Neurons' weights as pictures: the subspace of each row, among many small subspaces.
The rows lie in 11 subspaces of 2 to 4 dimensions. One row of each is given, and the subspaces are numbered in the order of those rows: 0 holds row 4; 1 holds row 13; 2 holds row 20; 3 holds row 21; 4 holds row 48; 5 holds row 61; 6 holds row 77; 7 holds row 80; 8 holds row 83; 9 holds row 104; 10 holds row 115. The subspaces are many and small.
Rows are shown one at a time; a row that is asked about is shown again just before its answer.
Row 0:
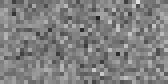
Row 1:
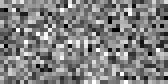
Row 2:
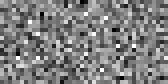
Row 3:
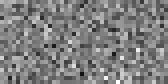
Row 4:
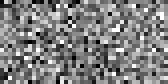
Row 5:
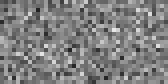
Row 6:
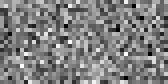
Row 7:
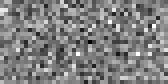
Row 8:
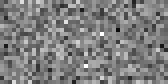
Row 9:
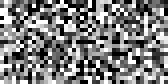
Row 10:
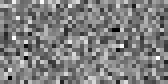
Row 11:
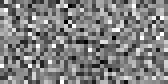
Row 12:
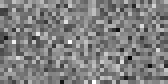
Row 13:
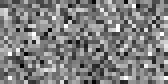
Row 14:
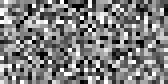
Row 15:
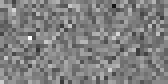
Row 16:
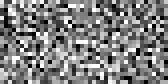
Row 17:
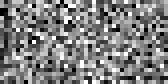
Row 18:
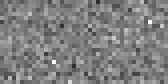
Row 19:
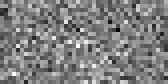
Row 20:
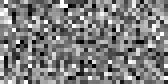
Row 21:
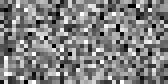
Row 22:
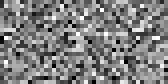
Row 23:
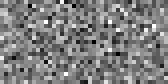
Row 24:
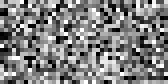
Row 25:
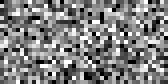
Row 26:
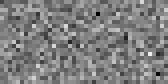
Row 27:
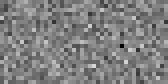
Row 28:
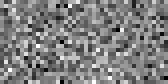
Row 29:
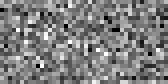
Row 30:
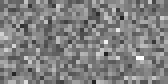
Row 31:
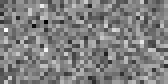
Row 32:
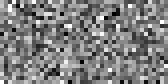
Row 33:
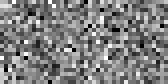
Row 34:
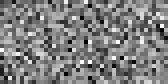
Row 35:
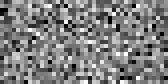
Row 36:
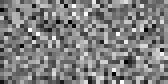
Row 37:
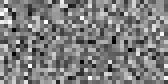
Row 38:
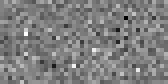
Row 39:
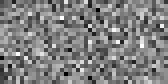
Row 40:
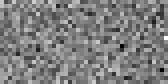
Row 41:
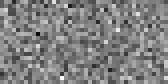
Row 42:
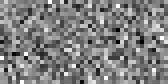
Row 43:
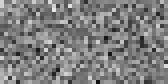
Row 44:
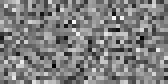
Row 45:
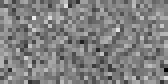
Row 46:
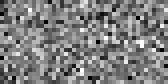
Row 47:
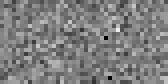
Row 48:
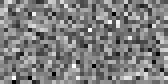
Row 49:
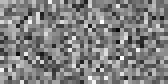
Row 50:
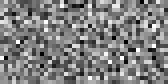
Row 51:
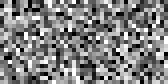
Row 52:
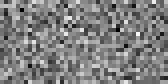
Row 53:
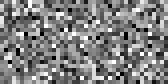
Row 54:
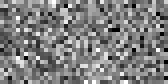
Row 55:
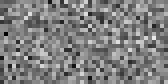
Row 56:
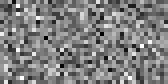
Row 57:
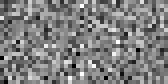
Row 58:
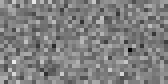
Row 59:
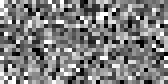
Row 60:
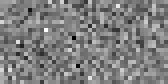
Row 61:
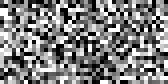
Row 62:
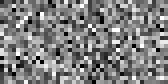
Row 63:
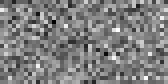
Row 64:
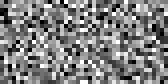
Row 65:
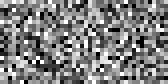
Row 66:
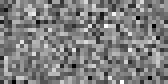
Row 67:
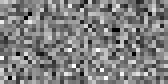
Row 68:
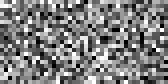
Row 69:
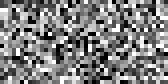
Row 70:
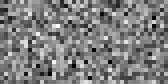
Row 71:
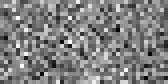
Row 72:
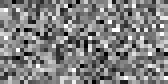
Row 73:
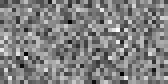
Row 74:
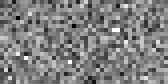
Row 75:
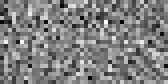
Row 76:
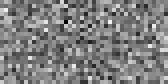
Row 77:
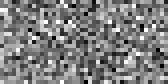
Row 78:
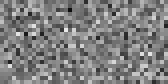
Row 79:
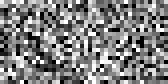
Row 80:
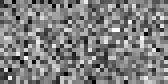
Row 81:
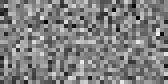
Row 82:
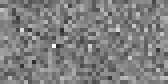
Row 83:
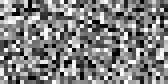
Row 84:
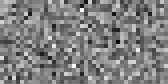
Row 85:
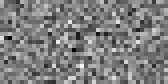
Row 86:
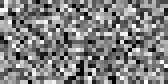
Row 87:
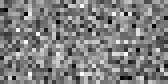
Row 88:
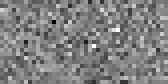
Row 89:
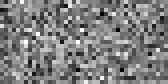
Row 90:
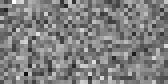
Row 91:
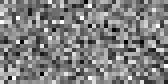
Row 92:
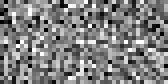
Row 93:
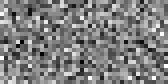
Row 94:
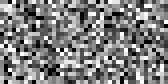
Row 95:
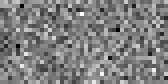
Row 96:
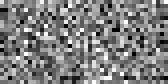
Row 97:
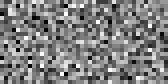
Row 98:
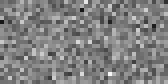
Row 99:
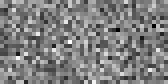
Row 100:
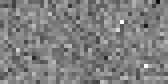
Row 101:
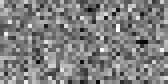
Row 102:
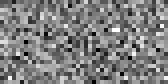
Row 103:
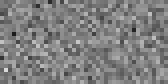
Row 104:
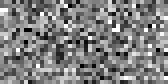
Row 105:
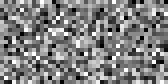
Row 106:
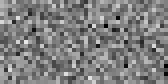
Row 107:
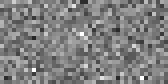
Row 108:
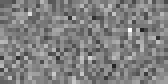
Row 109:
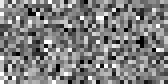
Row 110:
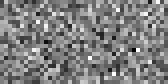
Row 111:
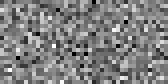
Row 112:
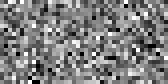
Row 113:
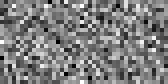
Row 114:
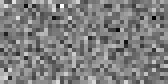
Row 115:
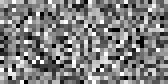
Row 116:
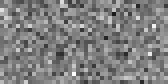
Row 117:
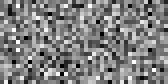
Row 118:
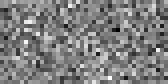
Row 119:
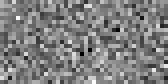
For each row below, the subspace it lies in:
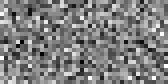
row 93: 2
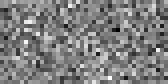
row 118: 9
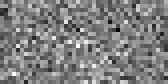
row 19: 5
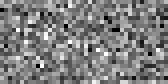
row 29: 8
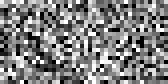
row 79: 10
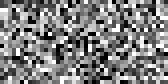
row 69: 9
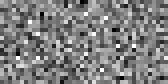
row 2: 6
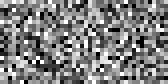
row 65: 10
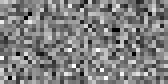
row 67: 9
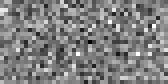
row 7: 9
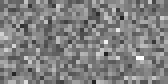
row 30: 6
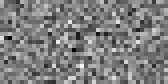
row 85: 6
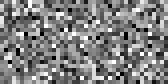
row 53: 8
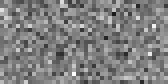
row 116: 9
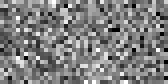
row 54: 5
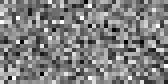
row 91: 2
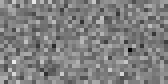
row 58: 3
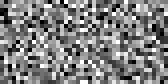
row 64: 1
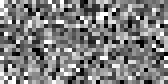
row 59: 0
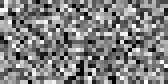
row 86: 6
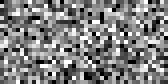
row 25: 8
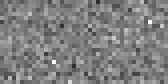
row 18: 4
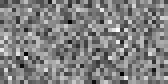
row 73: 1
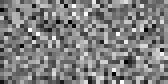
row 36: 6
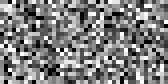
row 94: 3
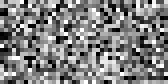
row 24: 6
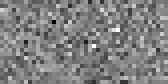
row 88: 5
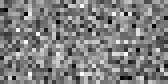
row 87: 8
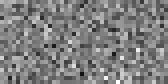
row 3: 8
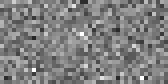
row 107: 8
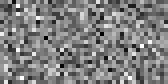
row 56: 3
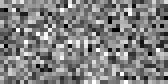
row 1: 8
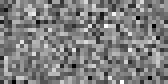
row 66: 3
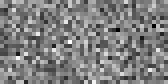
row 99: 10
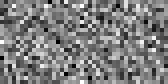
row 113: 1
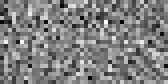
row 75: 2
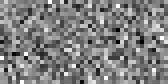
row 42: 1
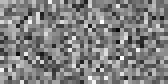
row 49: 10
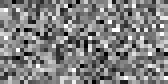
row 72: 9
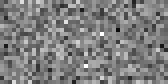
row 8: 4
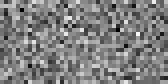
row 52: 0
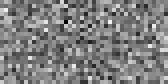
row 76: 5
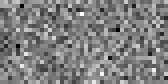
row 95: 1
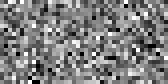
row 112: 4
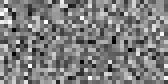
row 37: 2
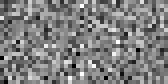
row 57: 8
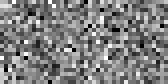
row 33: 3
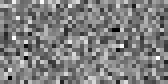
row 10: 7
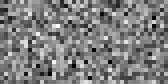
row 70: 4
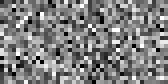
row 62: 6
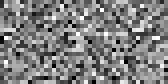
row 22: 6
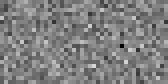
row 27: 3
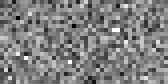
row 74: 7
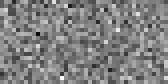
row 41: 3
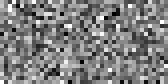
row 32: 3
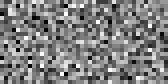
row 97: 3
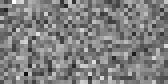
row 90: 4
